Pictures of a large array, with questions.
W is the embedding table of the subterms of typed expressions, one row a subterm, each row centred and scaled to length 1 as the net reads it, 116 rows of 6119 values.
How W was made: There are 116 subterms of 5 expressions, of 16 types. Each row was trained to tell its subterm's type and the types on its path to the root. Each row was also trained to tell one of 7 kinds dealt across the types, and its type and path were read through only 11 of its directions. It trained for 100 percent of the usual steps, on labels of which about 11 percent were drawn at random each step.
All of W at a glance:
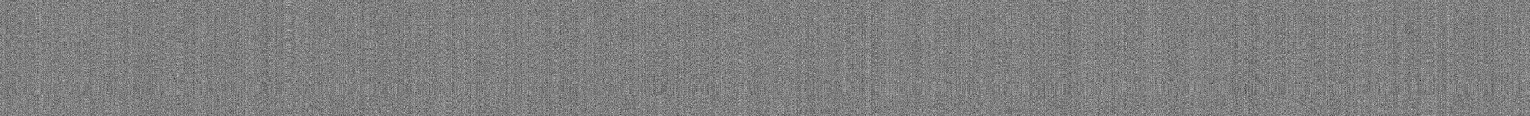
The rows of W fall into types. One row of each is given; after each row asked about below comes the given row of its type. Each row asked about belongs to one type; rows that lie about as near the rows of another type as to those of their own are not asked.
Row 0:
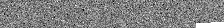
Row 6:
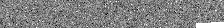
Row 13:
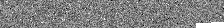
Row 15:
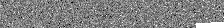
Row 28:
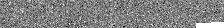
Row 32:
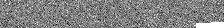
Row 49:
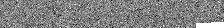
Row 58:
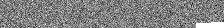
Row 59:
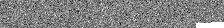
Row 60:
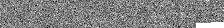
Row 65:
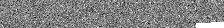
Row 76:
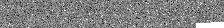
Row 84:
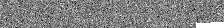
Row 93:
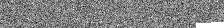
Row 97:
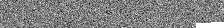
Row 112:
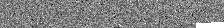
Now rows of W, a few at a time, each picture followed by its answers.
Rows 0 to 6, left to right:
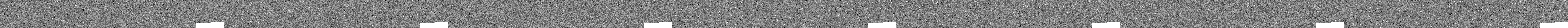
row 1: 32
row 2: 60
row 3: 76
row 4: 97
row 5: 97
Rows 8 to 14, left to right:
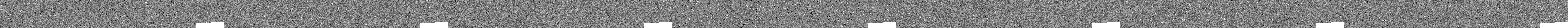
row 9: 58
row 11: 49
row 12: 93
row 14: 0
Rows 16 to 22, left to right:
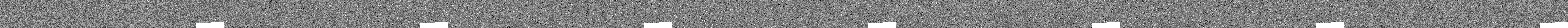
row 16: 59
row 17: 93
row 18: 15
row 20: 32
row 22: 93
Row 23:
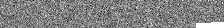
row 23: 32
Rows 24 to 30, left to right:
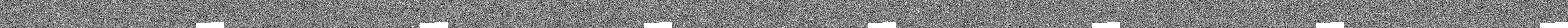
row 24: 76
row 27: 32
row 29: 59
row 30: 59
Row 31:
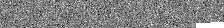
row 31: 65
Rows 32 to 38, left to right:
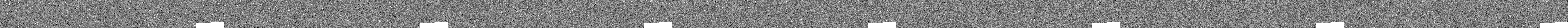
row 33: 58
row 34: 97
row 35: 84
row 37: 59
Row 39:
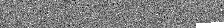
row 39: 28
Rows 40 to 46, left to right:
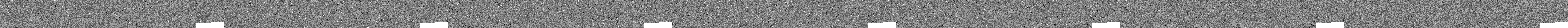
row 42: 58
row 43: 93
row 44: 97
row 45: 15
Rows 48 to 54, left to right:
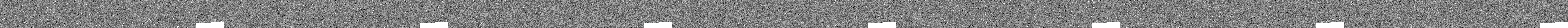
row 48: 65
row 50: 59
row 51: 15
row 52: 58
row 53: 58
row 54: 28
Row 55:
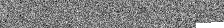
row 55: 60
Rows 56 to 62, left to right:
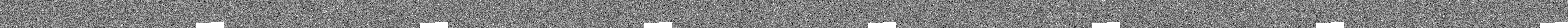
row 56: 112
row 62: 112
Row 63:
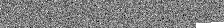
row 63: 93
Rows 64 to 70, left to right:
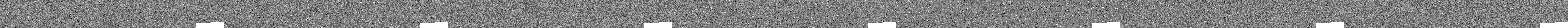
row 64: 32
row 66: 93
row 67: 0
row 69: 97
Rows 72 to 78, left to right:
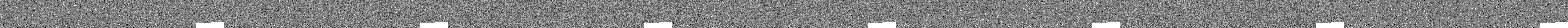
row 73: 58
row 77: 60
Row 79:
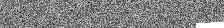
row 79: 65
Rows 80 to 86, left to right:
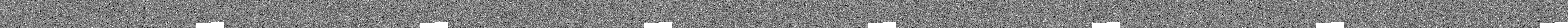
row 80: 13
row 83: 0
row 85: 97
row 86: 15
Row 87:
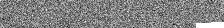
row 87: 112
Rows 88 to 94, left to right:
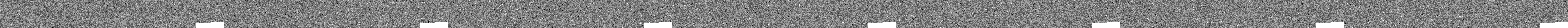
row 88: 6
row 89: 97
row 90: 15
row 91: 93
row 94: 76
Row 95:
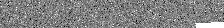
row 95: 28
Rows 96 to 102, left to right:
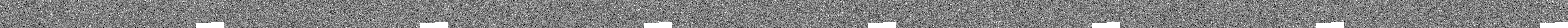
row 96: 28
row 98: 6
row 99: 60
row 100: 28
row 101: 49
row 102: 15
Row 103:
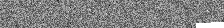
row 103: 84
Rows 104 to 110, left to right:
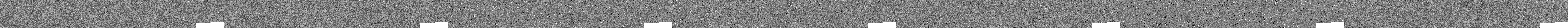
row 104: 65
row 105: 60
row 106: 112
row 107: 32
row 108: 60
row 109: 28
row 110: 6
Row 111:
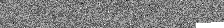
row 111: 6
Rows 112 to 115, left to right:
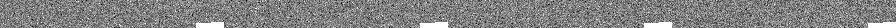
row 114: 84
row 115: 60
